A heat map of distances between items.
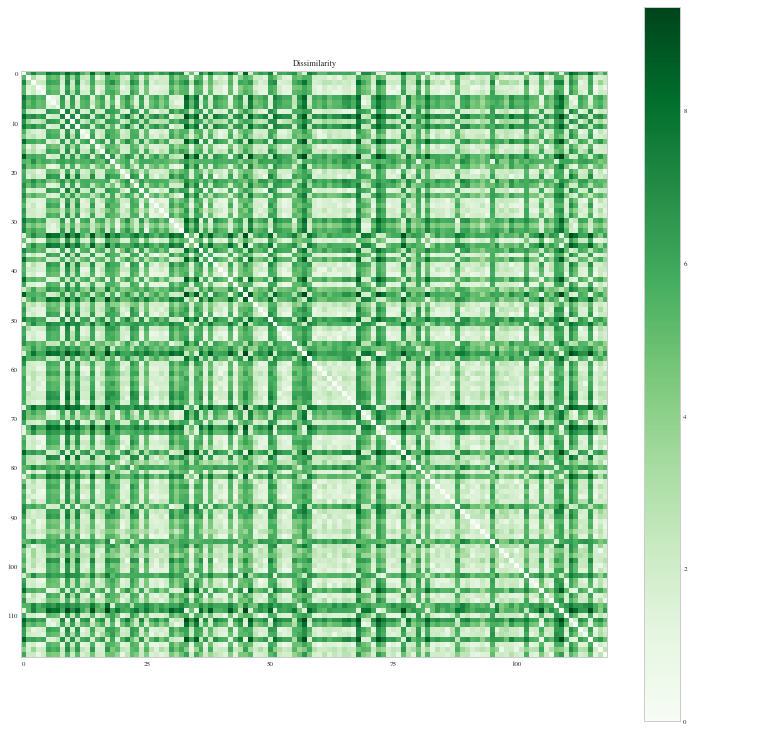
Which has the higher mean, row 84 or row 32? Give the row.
32
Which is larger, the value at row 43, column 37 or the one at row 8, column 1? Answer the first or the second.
the second
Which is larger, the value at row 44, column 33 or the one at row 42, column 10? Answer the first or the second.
the second
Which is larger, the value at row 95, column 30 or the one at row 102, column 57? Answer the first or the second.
the first
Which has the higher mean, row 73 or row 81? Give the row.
73
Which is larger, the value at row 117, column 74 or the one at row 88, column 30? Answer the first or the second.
the first
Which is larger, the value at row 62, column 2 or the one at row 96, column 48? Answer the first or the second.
the first
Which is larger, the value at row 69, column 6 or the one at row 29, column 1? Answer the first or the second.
the second
